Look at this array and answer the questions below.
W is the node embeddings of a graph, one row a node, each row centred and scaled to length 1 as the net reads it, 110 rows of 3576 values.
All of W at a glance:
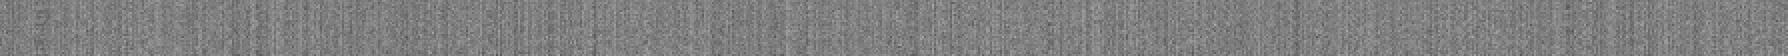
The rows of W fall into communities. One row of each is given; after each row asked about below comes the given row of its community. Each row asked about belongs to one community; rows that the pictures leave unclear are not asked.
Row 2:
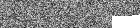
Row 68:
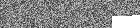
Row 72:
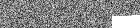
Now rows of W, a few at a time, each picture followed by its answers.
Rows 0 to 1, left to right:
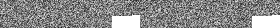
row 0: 72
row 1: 68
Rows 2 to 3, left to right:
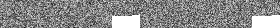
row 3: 68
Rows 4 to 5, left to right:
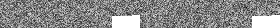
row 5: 68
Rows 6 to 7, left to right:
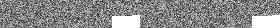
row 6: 2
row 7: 72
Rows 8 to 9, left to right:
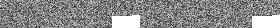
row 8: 72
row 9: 2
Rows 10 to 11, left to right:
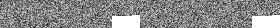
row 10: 2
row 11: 68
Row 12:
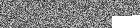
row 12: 2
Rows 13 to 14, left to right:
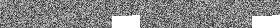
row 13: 72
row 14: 2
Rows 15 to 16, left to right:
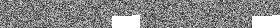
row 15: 2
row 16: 2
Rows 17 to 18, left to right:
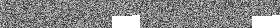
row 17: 2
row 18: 2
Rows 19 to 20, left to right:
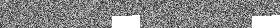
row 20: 68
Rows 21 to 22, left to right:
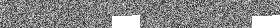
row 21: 72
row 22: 68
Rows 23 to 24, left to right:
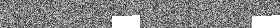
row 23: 2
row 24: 68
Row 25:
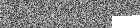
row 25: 72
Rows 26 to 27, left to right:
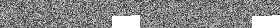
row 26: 68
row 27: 68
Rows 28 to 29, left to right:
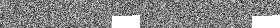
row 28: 72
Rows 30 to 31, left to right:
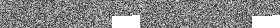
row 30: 2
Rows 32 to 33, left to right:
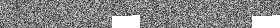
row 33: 72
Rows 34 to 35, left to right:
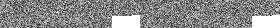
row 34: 68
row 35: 68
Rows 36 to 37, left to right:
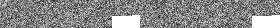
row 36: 72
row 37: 68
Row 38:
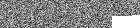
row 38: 2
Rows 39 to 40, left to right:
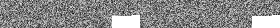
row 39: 72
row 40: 68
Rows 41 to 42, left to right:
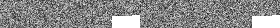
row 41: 2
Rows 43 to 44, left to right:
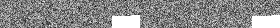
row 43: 68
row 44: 72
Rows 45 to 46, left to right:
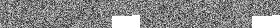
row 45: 2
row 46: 2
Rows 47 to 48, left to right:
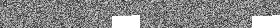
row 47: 68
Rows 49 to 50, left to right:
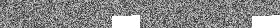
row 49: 68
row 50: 68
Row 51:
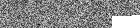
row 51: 68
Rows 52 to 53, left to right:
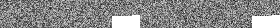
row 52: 2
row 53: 2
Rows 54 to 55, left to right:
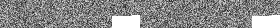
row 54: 68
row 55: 72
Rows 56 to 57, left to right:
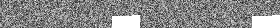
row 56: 68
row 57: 72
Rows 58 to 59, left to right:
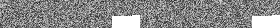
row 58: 72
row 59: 2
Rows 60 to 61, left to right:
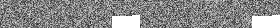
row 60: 68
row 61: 2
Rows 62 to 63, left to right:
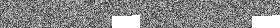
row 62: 2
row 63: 2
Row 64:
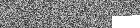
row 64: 72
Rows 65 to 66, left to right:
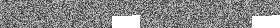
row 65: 2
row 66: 68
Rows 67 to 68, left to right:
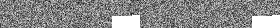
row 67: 72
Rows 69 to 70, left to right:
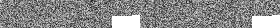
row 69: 2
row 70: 2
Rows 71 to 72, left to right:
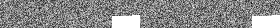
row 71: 72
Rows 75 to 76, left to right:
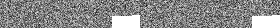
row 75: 72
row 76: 68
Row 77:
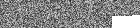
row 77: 68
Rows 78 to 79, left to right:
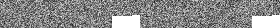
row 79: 2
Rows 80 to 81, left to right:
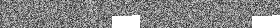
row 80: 68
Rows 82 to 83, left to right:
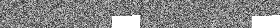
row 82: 68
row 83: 72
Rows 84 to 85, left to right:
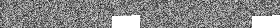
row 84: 68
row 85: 68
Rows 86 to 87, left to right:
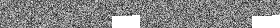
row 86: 68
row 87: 2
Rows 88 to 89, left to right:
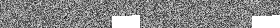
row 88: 2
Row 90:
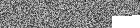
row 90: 68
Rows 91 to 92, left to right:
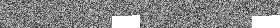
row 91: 68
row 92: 72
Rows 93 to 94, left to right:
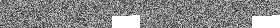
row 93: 72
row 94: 68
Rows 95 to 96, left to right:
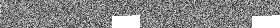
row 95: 72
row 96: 68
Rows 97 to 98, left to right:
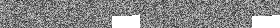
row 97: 2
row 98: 68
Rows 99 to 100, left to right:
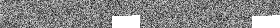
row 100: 72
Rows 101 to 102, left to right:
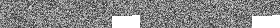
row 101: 2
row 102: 72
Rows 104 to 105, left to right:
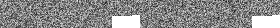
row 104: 2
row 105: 2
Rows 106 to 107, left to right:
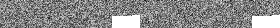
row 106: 72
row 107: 2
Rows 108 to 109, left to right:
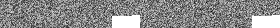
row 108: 68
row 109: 72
